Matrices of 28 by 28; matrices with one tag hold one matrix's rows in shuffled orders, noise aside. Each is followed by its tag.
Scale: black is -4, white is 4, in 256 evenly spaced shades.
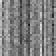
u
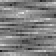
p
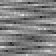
p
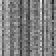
u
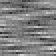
p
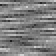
p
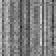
u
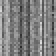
u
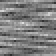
p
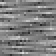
p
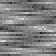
p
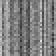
u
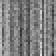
u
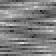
p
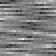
p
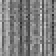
u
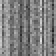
u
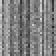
u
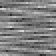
p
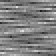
p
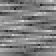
p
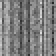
u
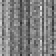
u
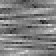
p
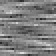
p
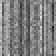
u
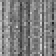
u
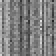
u
